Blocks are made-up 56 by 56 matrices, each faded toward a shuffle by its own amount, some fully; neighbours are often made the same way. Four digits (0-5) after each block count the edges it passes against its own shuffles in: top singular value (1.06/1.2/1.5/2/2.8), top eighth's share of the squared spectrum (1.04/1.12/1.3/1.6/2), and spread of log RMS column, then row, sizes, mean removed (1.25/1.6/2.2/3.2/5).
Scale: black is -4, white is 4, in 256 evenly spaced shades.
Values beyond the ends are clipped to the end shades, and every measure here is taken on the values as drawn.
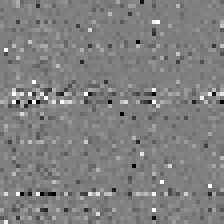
3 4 1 2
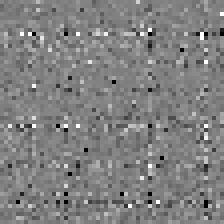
3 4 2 2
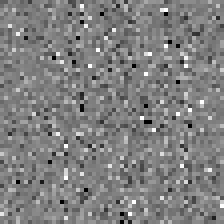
0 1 1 0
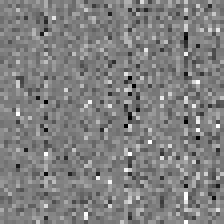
2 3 3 0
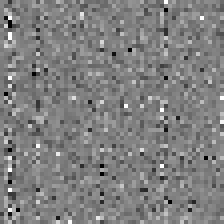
2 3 2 0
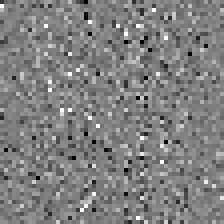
1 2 2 0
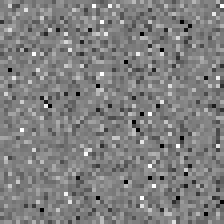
0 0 1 0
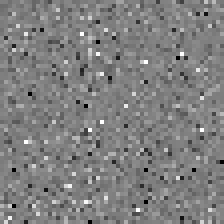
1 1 0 0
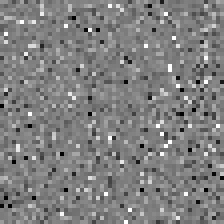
0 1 0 0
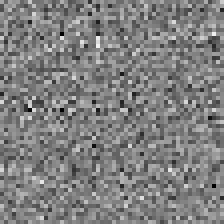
3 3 2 2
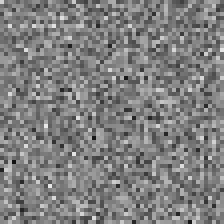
1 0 0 0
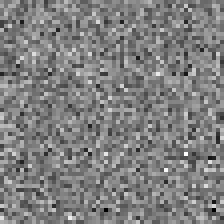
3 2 1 1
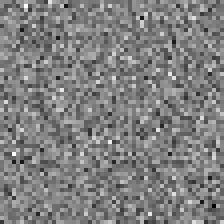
1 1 0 0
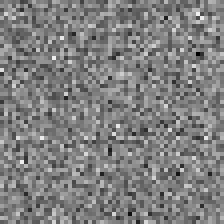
2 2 0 0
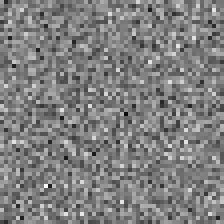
0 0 0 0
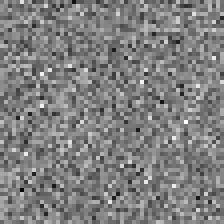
0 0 0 0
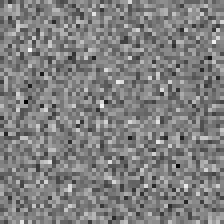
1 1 0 0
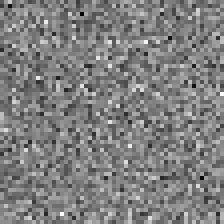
2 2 0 1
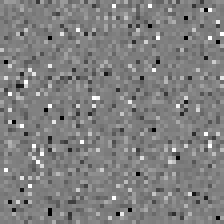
2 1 0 0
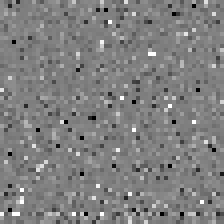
2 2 0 1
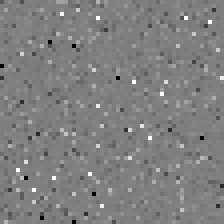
0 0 0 0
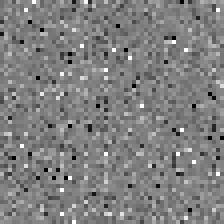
2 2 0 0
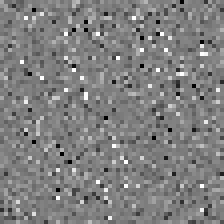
0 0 0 0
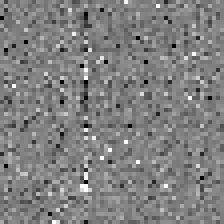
3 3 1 0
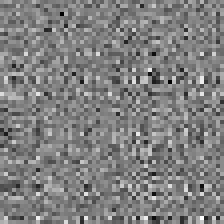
4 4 2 3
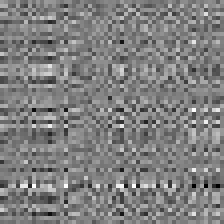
5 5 3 4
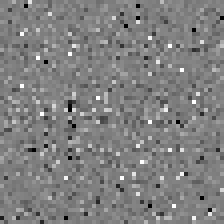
1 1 0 0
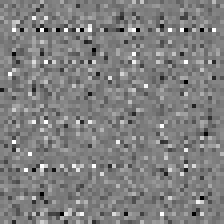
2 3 2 2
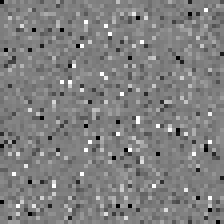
0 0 0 0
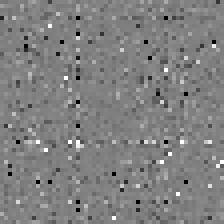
2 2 1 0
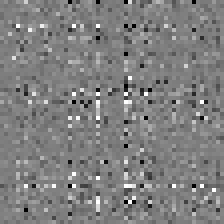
3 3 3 2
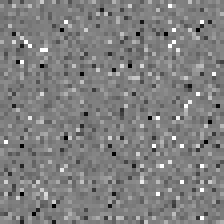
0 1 0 1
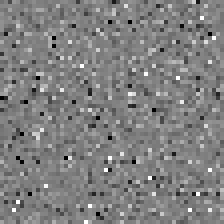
0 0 0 0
